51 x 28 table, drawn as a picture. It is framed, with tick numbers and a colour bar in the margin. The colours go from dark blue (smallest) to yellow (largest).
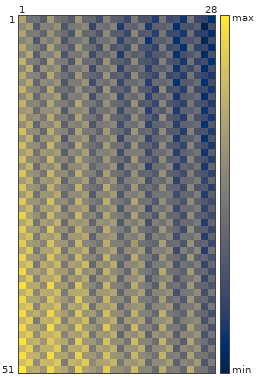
Ninth with the highest average: bottom left. Slope: up to the bottom left. Ninth with the lowest average: top right. Histogram: bell-shaped. Stripes: upright, repeating 7 times. Odd rows or columns: none.
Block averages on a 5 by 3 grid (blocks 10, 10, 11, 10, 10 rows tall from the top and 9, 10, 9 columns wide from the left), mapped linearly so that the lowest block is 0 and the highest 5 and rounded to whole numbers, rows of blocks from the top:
3 1 0 / 3 2 1 / 4 2 1 / 4 3 2 / 5 4 2
